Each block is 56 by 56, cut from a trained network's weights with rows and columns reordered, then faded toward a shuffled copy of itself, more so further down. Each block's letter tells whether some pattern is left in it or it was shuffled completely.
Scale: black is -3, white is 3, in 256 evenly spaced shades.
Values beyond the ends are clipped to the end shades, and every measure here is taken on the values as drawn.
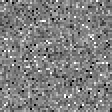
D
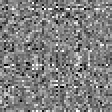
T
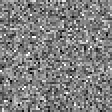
D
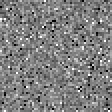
D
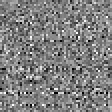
T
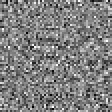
T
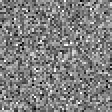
D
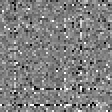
T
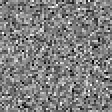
D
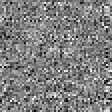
T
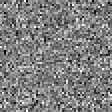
T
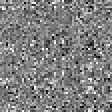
T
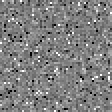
D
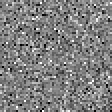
D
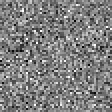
T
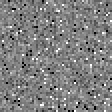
D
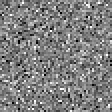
D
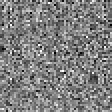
T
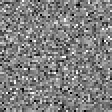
D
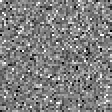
D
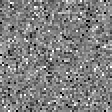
D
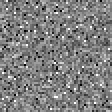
D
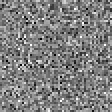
T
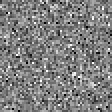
D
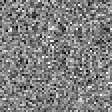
T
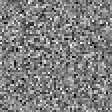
T
